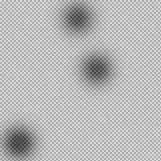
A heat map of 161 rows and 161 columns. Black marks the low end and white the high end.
Three dips sink into the field. No single row or column stands out from its neighbours. Neither half mirrors the other. There is no overall slope.
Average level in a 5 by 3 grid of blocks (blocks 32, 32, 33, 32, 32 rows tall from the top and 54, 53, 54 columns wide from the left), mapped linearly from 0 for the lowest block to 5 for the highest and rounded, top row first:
515
535
524
455
055
